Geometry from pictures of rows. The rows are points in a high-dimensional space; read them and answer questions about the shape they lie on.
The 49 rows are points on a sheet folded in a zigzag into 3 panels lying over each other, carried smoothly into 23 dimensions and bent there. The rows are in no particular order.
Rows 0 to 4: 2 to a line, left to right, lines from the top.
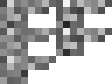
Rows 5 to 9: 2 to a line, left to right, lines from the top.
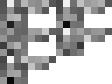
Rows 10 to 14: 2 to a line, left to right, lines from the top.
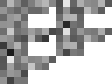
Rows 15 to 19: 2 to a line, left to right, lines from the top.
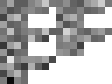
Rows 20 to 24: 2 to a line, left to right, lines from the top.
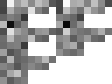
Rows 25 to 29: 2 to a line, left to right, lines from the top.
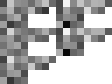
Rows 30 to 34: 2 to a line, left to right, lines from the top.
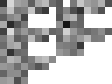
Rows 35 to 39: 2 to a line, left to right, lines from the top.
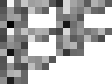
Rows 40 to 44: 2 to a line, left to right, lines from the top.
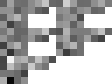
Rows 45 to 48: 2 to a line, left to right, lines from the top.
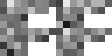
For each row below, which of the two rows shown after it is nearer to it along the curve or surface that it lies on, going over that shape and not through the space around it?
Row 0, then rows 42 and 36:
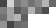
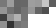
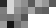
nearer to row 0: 42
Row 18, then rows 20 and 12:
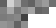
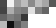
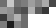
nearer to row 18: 20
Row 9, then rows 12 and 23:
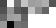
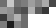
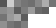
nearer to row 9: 23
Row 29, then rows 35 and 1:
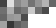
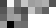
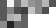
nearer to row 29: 35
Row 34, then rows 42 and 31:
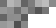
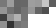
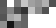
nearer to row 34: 42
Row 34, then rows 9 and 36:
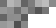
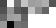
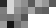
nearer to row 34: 36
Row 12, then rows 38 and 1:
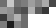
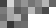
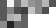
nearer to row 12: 38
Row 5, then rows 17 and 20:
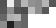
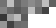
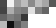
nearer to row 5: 20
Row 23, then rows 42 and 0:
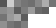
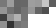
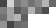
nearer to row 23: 0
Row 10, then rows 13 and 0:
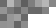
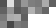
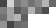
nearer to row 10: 0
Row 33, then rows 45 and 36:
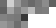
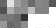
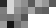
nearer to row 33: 45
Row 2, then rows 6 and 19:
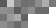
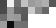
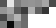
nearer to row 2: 6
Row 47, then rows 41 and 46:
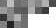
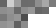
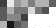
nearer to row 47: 41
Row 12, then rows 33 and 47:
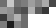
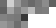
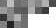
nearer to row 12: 47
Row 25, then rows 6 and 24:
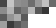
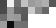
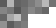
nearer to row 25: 24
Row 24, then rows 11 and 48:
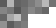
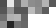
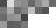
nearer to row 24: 48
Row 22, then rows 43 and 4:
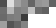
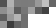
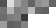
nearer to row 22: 4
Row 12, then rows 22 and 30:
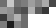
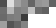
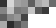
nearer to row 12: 30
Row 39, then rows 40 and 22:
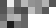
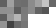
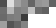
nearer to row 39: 22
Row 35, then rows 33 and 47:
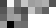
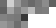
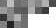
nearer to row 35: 33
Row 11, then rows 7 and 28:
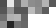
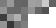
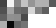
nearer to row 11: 28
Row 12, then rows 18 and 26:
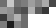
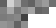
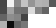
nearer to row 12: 18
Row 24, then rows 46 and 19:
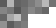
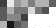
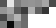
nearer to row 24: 46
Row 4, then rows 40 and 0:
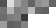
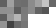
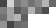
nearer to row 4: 0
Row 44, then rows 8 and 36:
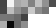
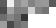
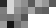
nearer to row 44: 8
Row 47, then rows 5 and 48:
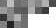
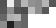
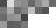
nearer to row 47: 48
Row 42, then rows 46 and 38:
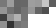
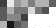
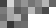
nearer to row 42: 38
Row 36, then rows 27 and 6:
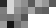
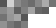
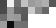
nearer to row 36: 27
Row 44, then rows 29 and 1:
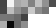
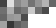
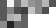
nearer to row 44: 29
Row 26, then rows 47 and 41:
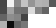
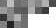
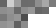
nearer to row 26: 41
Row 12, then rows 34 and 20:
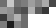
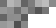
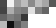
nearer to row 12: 34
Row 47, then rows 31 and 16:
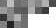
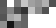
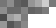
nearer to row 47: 16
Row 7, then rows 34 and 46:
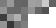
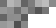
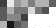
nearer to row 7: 34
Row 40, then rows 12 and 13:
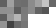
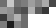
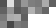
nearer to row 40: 12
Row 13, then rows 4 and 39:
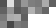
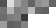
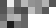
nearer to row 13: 39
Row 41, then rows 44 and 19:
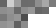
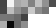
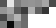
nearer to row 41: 44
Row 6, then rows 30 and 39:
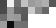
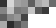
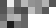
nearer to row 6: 39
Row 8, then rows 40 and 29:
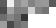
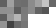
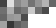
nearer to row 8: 29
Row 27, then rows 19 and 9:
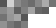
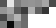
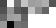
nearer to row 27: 9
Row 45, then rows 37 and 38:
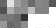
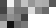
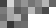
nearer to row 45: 37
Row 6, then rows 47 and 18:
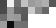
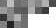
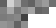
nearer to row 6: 18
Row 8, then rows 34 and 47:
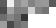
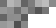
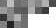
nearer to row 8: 34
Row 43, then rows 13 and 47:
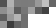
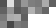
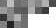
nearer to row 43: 47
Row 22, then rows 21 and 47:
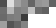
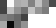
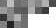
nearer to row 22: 21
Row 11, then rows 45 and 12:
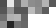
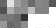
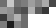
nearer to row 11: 45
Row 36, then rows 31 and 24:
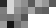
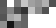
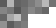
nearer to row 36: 24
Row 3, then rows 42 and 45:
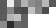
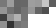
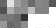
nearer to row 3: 45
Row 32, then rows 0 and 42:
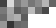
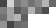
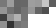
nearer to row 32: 0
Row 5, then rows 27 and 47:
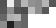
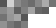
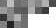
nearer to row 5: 27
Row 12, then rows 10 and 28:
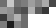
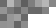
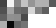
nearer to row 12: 10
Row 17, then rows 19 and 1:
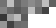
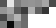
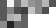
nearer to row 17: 1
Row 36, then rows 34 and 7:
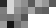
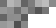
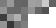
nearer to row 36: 34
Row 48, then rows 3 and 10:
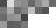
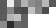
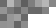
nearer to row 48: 10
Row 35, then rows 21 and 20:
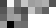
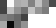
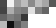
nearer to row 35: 20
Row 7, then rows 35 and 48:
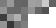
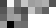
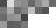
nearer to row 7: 48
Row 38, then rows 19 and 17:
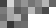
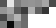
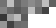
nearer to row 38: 17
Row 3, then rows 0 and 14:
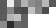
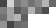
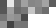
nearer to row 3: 14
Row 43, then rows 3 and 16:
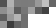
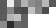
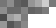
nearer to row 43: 16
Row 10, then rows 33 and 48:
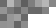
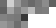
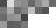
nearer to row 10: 48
